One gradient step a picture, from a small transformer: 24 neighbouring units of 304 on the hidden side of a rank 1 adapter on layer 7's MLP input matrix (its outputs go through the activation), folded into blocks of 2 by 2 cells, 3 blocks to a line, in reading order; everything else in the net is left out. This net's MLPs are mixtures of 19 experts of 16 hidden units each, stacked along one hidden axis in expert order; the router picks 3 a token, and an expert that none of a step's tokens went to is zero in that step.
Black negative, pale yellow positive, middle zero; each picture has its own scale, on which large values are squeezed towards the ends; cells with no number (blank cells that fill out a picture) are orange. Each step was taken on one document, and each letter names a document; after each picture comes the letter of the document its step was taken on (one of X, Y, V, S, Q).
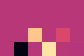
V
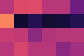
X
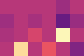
V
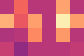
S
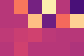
X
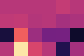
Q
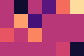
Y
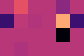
S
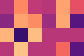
X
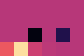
V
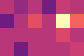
S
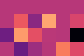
Q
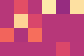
Y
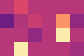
S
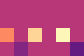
V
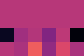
Q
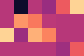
Y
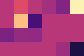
Y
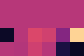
Q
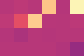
Y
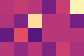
X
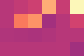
Y
